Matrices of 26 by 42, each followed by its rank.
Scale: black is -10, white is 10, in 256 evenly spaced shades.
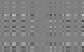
one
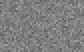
full rank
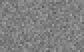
full rank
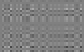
one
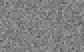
full rank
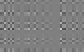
one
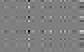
one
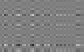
one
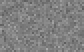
full rank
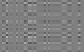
one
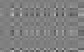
one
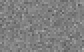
full rank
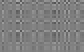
one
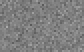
full rank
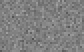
full rank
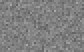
full rank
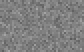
full rank
